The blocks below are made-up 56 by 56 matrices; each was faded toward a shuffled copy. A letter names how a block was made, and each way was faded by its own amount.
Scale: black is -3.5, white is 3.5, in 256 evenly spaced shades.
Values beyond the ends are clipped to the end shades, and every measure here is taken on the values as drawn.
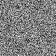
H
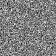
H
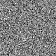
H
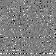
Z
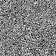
H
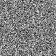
H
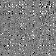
Z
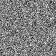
H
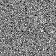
H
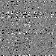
Z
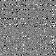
Z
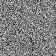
H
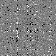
Z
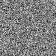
H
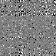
Z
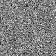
H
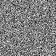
H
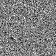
H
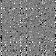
Z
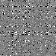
Z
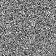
H
